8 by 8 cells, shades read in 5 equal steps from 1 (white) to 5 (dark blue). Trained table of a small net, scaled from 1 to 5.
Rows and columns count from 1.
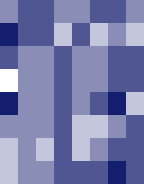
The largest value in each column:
5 4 4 4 4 4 5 4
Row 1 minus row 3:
-1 1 1 -1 0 1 0 -1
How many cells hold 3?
24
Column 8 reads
3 2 4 4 2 4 4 4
